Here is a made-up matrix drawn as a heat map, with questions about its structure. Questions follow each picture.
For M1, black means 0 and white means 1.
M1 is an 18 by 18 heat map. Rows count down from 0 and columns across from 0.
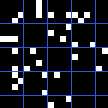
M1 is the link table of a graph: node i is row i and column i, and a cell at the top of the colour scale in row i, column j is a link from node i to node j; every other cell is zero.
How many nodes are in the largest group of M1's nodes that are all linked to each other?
2
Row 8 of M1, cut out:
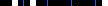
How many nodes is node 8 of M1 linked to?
3
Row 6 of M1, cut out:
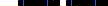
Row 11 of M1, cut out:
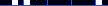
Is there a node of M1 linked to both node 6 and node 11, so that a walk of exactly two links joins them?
yes
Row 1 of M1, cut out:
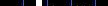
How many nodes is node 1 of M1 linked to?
1
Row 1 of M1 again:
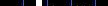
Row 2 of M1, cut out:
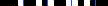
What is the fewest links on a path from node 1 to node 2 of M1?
2
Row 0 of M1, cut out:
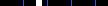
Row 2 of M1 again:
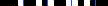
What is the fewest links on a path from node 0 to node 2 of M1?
2
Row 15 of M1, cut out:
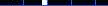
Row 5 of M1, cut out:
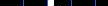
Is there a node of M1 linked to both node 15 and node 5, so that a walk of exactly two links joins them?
no
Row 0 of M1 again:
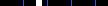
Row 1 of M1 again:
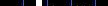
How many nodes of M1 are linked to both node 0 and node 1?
1
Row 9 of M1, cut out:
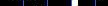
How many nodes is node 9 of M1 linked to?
1
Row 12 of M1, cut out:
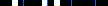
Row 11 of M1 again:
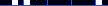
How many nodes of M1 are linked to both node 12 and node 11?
1
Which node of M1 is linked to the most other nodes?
node 2
